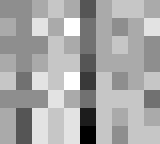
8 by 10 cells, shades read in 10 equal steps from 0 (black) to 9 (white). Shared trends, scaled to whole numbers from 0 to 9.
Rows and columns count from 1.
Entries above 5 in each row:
7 7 5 7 7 5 8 7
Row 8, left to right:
6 3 8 7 8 0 7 5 7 7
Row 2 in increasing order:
4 5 5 6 6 6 6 8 8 9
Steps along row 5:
down up down up down up down up up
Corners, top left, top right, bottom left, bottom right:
5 6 6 7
